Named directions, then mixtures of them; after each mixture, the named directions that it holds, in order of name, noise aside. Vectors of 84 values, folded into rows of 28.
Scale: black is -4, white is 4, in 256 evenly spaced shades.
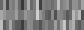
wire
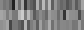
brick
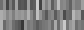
brick, wire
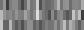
wire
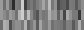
brick, wire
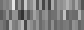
brick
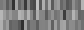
brick, wire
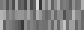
brick, wire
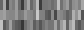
wire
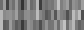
wire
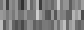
wire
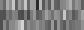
brick, wire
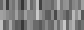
wire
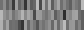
brick, wire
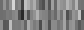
brick, wire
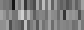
brick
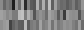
brick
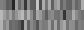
brick, wire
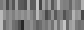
brick, wire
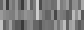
wire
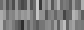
brick, wire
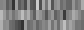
brick, wire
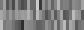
brick, wire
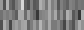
brick, wire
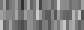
wire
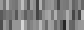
wire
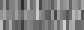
wire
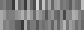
brick, wire
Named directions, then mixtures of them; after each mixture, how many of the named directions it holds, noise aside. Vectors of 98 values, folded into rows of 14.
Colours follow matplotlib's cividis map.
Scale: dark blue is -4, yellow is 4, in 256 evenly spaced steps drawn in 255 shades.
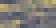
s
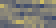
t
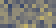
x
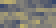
one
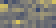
three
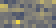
three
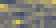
two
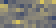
three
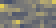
two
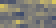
two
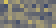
two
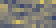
three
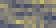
one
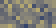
one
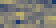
two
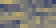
one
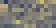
three
